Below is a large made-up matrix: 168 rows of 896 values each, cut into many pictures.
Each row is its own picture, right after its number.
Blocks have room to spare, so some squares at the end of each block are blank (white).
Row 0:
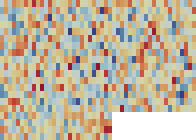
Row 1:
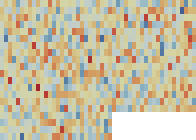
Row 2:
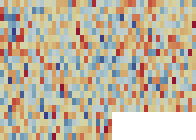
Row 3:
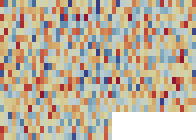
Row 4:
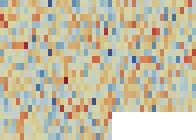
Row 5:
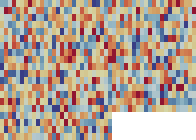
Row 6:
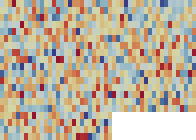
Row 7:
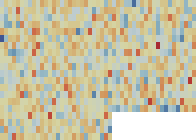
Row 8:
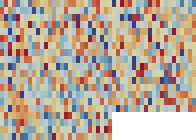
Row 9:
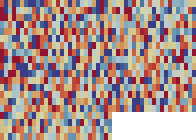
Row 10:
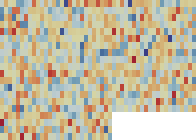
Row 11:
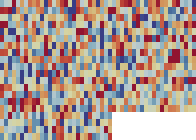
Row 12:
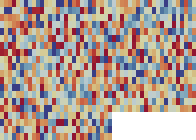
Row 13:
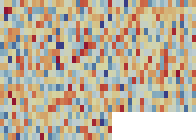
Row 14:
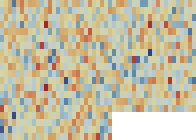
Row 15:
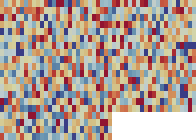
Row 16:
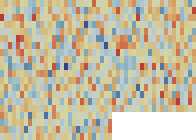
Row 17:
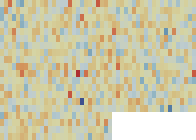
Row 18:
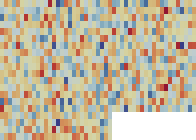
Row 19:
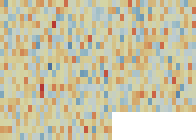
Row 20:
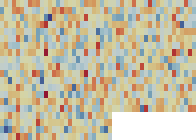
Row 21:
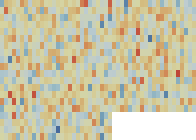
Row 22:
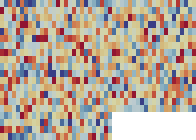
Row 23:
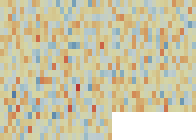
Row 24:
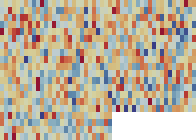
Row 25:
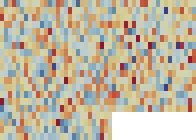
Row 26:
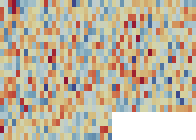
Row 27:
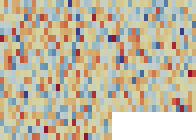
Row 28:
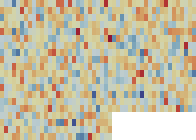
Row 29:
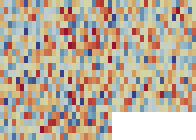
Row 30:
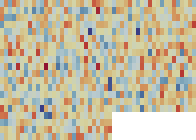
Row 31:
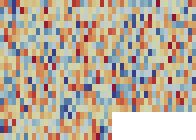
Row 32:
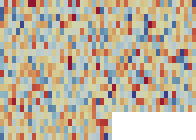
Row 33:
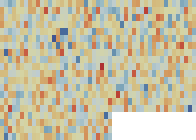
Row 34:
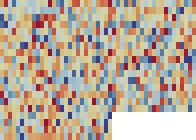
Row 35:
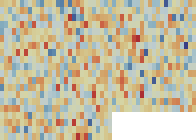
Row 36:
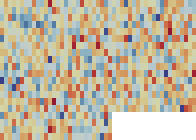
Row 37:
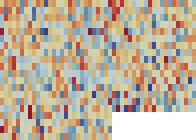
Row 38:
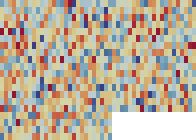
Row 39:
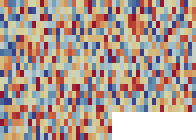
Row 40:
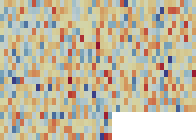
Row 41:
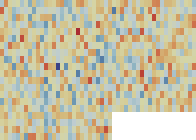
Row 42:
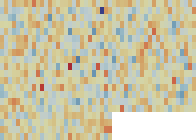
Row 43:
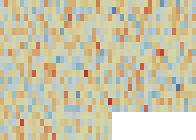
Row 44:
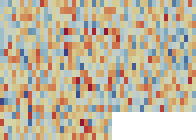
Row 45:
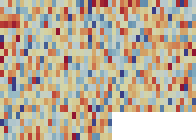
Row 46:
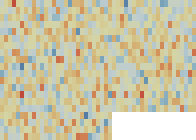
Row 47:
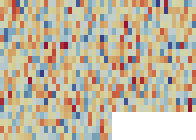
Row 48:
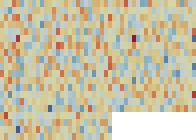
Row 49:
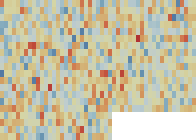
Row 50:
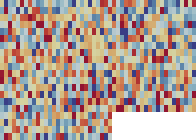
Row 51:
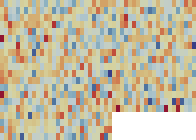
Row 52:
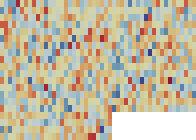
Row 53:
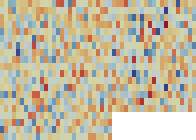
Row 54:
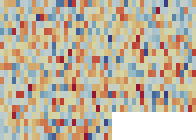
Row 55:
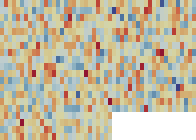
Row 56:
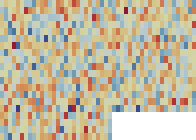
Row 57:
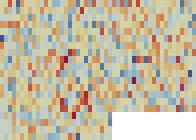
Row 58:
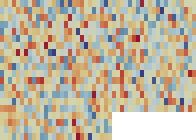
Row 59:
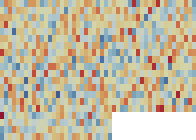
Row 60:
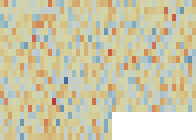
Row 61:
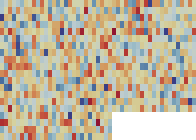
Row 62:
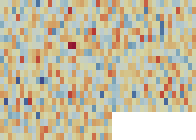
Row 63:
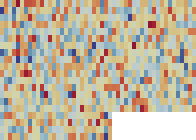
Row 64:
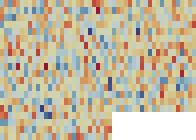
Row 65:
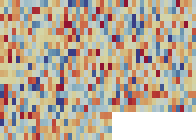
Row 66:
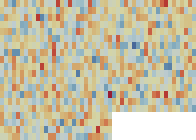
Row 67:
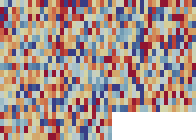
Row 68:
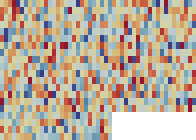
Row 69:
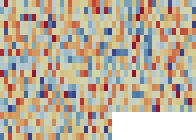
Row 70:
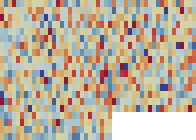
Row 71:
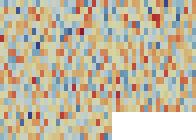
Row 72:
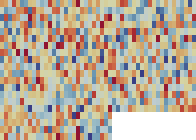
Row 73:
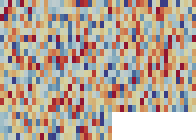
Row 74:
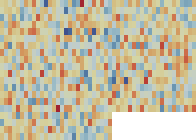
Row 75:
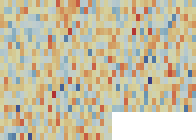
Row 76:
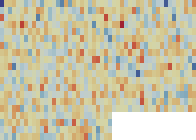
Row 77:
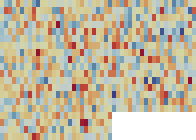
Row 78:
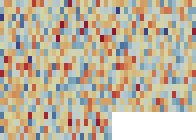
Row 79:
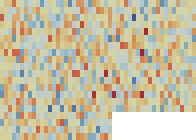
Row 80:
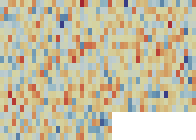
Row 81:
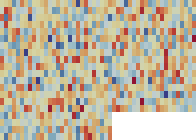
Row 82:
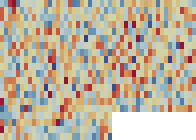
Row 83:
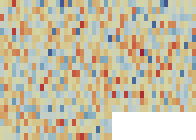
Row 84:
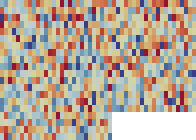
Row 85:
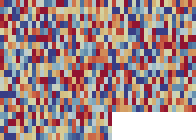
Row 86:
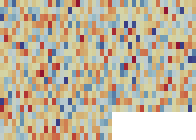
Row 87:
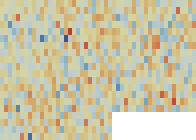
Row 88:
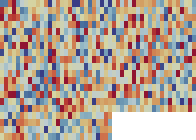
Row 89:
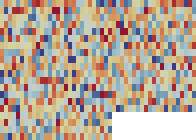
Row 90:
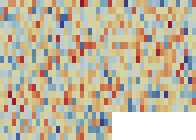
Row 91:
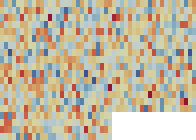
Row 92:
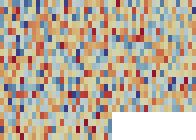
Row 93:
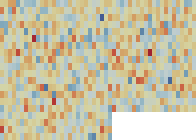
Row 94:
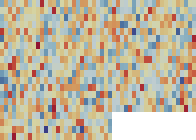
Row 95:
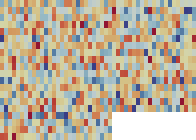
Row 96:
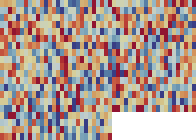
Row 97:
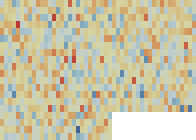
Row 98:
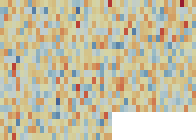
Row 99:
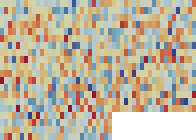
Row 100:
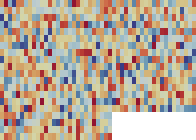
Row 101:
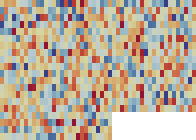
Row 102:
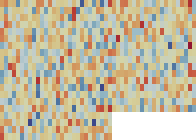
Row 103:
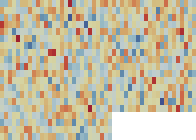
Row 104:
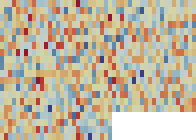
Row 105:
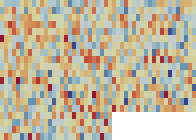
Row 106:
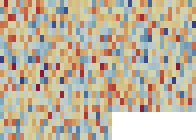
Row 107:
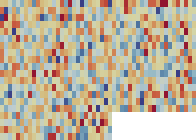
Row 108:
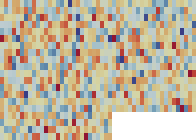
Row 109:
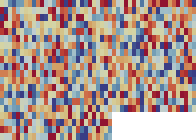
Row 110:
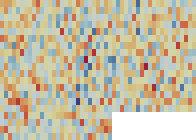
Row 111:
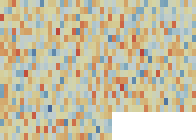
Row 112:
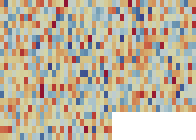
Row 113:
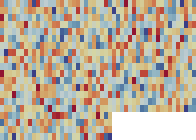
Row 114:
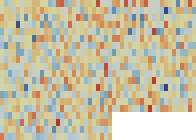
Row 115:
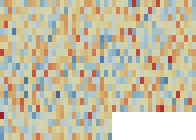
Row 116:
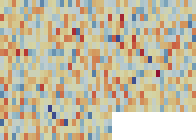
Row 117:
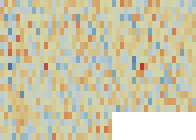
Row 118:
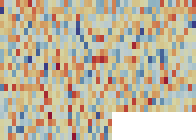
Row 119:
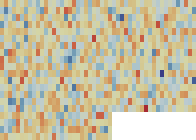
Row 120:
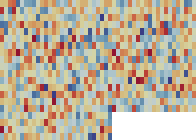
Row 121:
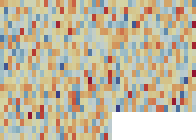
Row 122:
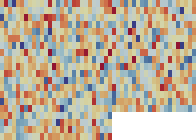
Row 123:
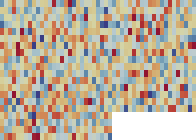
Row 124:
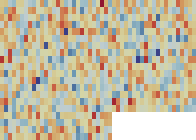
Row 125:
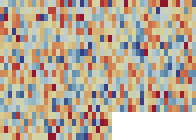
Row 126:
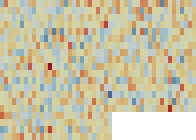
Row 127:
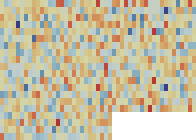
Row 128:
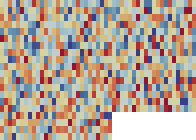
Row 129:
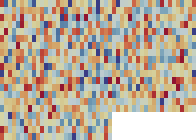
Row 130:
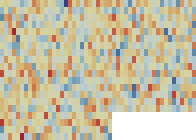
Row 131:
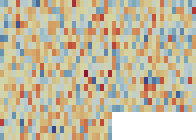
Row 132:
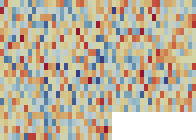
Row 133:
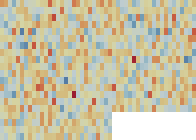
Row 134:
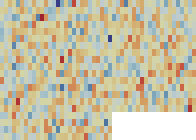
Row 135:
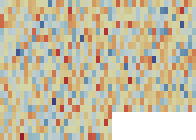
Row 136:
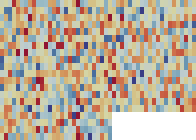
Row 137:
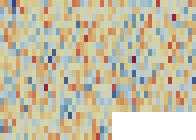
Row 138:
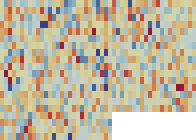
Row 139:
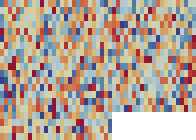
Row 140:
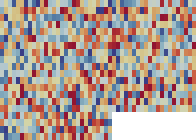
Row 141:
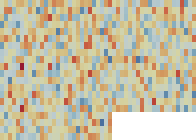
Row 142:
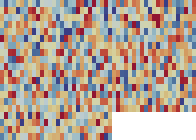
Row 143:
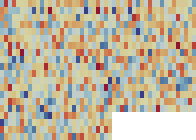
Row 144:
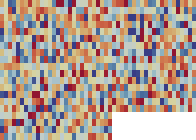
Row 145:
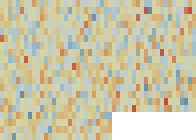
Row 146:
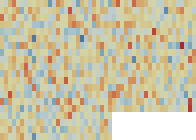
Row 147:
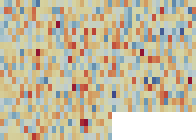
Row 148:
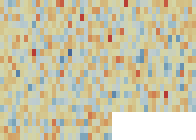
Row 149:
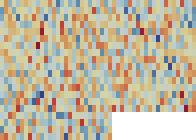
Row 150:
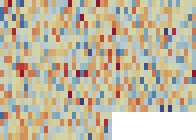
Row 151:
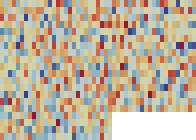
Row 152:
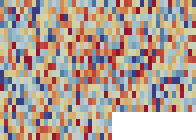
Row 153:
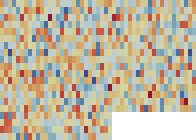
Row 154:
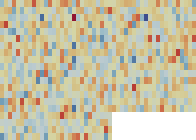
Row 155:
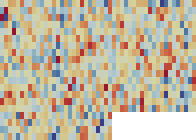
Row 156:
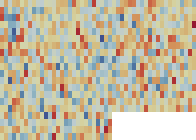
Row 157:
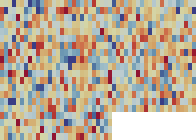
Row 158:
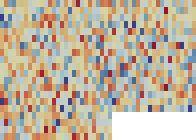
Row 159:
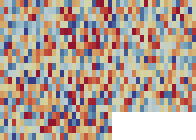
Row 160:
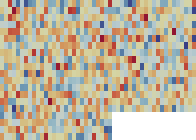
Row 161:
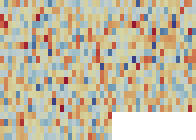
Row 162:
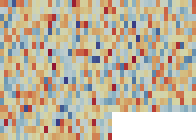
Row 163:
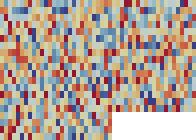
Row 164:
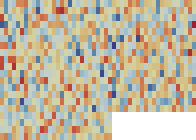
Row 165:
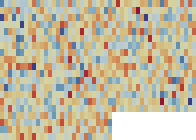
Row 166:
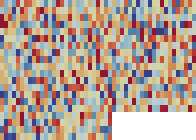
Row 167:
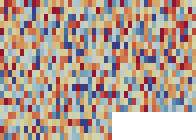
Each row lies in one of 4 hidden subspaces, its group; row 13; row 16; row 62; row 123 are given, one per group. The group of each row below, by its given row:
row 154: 16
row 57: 13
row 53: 123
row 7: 62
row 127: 123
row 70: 123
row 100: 123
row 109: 13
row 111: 13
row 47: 123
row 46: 13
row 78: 16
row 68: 123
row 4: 123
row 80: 13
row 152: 16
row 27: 13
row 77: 62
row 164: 16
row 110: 16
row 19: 16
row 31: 123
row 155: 13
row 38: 123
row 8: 16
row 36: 62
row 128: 62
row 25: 123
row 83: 13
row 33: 62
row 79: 13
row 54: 13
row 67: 13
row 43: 16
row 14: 123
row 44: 62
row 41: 16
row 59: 16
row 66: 13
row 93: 123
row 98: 62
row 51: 62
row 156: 16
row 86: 123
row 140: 62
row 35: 13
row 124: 13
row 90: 13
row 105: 62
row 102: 62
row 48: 13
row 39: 13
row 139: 62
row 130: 16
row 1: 123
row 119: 16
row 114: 123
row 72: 13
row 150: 16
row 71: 62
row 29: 62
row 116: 13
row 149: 62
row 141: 13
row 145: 62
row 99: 62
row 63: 16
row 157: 16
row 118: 16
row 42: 16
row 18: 123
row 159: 62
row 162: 123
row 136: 13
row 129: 16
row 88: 123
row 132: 16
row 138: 16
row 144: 123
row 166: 123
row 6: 13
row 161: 123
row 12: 13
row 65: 13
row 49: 13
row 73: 13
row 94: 62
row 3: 16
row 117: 16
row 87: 62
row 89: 62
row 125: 13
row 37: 62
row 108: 13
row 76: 13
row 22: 16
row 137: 123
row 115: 16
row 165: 16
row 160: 16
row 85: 123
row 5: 16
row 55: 16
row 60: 123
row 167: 62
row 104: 13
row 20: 16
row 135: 123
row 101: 13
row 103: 13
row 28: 13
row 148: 13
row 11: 16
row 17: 16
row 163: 62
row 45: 13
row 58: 13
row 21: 13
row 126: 16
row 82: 123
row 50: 62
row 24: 62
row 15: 123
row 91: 16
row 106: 16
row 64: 16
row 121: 62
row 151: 123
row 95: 62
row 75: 62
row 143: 16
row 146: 123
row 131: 62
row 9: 16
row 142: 62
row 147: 62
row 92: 16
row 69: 16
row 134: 13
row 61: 16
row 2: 16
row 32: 16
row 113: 62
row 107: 13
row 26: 123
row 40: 62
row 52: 123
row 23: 62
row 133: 123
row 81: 13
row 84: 13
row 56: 62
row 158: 123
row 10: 16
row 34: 123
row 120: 123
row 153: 16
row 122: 123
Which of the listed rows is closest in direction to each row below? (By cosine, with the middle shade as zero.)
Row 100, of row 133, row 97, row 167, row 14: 133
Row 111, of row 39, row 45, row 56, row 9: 45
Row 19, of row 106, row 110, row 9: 110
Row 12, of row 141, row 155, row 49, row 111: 111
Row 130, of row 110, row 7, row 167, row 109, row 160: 160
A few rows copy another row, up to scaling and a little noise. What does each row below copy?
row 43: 55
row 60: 34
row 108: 27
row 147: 77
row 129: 3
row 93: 120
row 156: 2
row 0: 42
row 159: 29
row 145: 128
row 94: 139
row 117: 8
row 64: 30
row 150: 17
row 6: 46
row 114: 127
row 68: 47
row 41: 132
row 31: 137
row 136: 104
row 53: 144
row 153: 91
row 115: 59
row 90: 80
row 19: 112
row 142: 71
